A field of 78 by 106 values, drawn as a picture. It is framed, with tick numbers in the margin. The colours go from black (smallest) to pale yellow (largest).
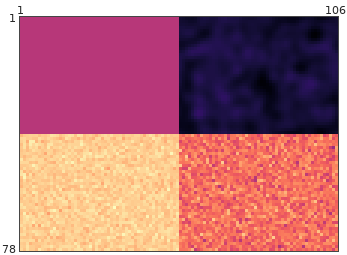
It is made of 2 by 2 panels. Panel 1,1: middling, flat. Panel 1,2: very low, blotchy, faint in contrast. Panel 2,1: very high, fine-grained, faint in contrast. Panel 2,2: high, fine-grained.
